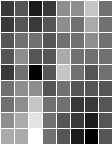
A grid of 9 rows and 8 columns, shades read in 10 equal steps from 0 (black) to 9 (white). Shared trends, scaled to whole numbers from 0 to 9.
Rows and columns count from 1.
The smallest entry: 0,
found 2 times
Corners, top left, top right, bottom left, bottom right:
2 4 6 3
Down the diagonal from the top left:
2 3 4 3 7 3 2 3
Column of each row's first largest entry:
7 7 7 5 5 2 3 3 3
